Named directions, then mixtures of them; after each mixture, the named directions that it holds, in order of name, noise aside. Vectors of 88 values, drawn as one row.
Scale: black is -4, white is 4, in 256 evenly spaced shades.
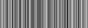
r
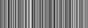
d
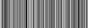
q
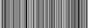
q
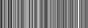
d, q, r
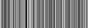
d, q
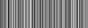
d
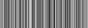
d, q, r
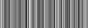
d, q, r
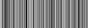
q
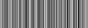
q, r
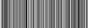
q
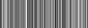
q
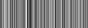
d, q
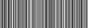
d, q, r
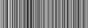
d, r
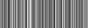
d, q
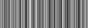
d, q, r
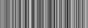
d, q, r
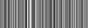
d, q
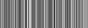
d, q, r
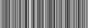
d, q, r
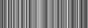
r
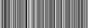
d, q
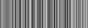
d, r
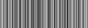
r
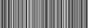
d, q, r
